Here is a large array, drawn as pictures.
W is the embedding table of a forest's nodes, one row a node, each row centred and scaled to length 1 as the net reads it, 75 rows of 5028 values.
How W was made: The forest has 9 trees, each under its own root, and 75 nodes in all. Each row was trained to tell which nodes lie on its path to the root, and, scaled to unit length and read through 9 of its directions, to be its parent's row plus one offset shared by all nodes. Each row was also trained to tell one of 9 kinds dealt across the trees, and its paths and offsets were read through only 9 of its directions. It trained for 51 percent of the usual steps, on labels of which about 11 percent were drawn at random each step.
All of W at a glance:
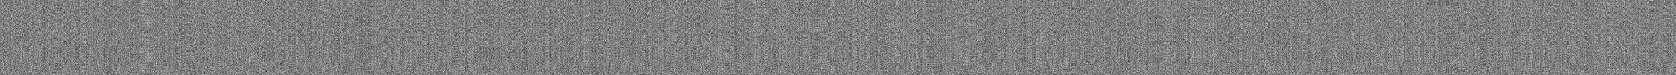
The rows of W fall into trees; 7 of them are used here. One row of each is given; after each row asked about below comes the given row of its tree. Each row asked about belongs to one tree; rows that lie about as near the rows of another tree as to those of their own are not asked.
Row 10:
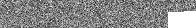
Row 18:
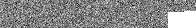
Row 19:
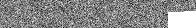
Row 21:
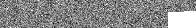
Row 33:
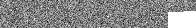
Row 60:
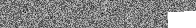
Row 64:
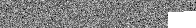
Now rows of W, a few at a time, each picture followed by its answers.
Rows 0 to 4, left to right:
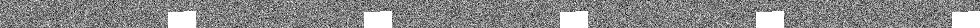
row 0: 18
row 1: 64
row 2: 19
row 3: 33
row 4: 33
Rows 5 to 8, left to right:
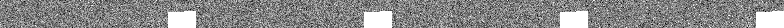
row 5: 19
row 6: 64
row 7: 21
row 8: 21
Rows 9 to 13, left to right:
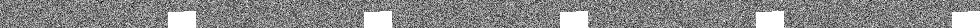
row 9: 60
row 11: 19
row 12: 64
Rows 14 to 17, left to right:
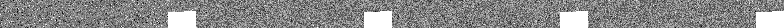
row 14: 21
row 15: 33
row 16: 60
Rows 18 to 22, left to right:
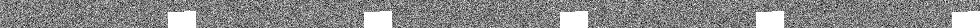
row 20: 19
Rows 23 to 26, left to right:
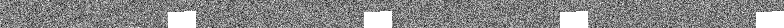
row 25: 18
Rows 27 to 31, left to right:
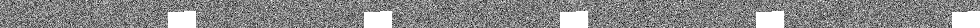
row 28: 33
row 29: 18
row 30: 18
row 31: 18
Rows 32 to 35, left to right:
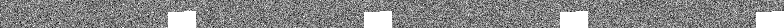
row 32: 21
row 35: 64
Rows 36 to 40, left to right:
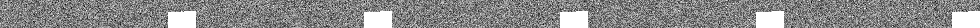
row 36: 33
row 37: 21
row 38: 33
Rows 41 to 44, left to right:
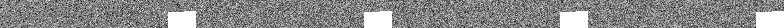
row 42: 60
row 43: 60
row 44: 64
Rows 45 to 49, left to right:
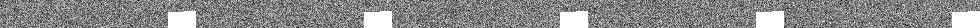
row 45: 21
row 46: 64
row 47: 19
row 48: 10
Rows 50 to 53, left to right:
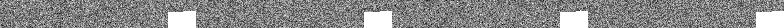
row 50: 18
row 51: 33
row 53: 10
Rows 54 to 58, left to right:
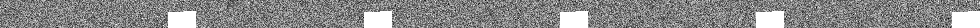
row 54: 60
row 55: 33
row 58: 60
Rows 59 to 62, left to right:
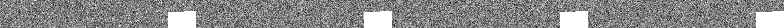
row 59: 18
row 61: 60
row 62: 18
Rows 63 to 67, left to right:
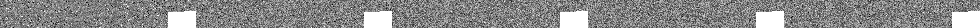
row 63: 21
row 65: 21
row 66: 19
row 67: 18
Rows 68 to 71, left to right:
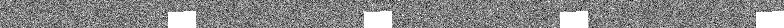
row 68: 19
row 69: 19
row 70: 33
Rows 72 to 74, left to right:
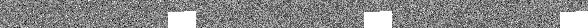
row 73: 18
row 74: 21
